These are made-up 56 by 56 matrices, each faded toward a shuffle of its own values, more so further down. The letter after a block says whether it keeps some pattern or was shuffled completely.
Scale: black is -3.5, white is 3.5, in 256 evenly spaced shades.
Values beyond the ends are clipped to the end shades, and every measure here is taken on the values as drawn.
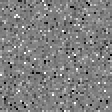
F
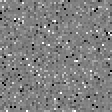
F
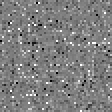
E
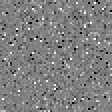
F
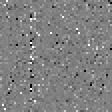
E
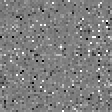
E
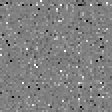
E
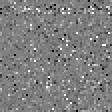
E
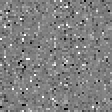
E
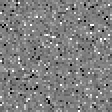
F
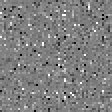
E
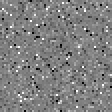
F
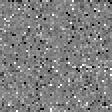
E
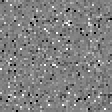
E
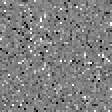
F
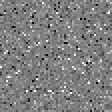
F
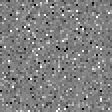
F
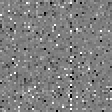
E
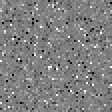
F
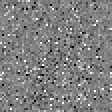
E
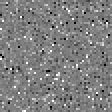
F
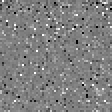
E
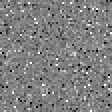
F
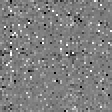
E
